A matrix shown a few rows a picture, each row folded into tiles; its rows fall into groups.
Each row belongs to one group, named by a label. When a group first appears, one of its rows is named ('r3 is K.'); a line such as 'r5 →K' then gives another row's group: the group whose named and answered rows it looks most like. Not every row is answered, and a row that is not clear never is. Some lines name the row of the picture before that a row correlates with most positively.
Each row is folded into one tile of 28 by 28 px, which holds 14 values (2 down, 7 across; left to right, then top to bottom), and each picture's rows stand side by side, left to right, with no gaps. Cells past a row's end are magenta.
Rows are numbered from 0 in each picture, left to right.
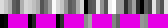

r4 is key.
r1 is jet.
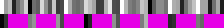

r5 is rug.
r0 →jet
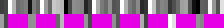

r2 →rug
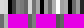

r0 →rug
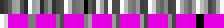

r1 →key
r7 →jet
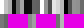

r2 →rug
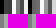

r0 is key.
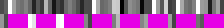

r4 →rug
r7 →key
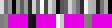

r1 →jet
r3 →key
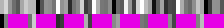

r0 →jet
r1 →rug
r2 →jet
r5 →key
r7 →rug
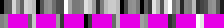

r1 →rug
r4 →rug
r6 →jet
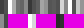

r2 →jet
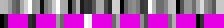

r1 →jet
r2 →key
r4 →rug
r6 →rug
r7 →jet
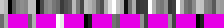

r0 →rug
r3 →jet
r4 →key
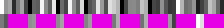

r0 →key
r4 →rug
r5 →rug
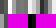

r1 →jet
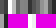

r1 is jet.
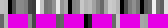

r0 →rug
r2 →jet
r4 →rug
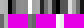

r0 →rug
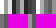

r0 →key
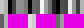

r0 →rug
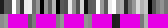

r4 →jet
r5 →rug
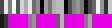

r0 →jet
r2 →rug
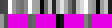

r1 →key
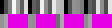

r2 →rug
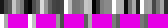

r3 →rug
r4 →key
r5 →key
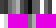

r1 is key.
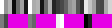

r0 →key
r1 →key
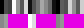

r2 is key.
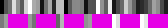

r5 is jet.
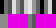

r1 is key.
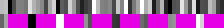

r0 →rug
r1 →jet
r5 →key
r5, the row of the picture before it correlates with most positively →1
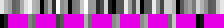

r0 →jet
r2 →jet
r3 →key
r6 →rug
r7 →jet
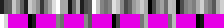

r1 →jet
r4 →jet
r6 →rug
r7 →jet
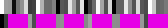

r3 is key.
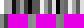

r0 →key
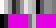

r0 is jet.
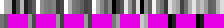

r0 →key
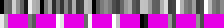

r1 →key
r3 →rug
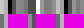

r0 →rug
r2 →rug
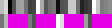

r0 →rug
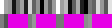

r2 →key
